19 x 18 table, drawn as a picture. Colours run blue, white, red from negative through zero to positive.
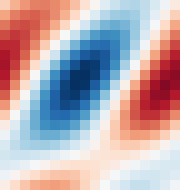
There are no regular stripes. The ninth with the lowest average is the centre. The middle right is the ninth with the highest average. No lone cell stands out from its neighbours.
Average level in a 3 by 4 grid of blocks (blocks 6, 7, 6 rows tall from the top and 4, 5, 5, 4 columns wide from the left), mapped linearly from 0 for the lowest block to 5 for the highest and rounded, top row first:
5313 | 3025 | 2332
